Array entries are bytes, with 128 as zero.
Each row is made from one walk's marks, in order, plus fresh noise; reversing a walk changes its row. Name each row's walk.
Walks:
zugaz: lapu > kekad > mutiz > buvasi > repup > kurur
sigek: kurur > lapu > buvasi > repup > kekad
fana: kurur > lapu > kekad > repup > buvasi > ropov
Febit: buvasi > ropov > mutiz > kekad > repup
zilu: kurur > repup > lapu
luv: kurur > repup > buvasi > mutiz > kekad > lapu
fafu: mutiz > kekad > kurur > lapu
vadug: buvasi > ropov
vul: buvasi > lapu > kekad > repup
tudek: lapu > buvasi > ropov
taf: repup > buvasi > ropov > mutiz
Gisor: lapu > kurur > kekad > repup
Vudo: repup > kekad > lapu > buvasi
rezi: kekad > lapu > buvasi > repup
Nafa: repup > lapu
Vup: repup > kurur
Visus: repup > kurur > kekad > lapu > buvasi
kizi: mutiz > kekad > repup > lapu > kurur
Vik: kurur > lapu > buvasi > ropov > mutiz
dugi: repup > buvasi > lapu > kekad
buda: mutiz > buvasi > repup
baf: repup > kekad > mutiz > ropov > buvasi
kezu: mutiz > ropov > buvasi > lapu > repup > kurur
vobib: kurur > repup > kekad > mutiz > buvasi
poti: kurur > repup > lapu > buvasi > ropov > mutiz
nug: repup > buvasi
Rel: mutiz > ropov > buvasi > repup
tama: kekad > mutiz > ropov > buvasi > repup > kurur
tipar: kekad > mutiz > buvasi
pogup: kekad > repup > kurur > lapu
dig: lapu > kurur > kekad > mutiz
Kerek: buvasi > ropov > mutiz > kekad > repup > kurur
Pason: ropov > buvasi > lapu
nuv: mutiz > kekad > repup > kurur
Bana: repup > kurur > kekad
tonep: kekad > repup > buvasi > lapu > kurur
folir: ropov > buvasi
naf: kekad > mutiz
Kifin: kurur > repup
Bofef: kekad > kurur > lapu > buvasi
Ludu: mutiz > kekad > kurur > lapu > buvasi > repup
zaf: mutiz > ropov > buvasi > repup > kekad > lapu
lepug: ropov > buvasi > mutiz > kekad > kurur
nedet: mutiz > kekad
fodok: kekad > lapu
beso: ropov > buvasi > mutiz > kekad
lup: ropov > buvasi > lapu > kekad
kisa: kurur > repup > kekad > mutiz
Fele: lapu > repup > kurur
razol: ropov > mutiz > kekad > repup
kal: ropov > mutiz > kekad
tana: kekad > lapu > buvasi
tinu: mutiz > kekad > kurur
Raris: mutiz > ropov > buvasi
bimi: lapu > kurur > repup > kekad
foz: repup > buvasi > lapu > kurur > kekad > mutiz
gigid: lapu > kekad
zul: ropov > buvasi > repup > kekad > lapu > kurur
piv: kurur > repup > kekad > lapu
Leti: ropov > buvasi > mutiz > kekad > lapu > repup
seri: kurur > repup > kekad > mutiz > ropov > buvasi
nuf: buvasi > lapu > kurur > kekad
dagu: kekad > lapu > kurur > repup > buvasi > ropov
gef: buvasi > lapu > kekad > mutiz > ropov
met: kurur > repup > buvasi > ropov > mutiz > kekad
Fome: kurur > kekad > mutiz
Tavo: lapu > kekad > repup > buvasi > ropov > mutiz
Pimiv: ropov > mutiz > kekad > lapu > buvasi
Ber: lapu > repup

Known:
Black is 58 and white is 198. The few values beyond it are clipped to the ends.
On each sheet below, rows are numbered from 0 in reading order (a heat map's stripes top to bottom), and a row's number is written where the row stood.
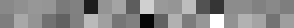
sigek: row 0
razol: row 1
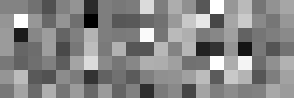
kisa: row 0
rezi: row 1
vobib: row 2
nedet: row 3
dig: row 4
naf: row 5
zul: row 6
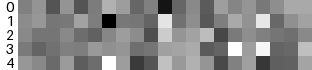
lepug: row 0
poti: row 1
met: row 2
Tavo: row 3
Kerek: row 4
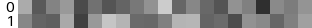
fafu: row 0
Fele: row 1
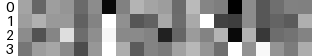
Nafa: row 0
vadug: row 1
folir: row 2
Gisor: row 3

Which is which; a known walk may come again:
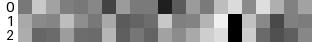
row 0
Leti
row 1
Bofef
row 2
tipar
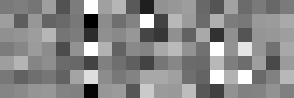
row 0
kal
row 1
luv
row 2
Pason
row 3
Gisor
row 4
Rel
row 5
dig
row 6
sigek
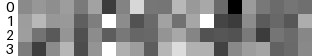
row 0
dugi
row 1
vadug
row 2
kizi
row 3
bimi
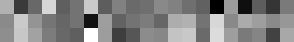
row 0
Raris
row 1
Kifin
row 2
Febit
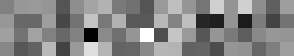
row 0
Ber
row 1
nedet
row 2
piv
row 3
Fele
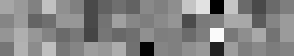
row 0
tana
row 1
taf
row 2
Ludu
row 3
lup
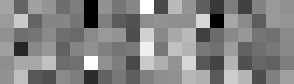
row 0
zilu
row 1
tonep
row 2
met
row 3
vobib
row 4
nuf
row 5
naf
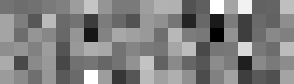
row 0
Tavo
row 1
kezu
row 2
Nafa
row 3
tudek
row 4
fafu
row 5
Kerek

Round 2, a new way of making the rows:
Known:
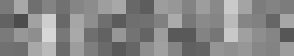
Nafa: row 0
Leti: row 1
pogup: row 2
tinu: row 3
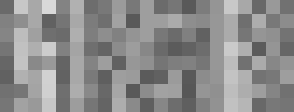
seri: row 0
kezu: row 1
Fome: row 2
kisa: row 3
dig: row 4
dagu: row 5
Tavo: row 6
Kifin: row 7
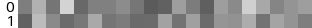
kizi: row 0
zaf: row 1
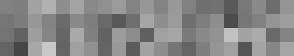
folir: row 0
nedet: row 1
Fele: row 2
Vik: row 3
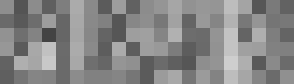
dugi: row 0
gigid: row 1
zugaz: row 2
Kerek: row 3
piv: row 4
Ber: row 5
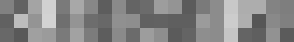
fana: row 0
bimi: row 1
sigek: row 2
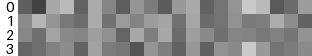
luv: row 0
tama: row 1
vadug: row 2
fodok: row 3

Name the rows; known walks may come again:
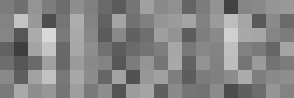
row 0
nedet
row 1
foz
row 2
fana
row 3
Leti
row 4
gigid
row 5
Febit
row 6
naf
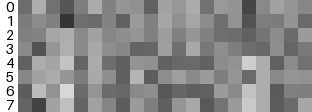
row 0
Rel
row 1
buda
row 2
folir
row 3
lup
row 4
piv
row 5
taf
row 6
bimi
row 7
luv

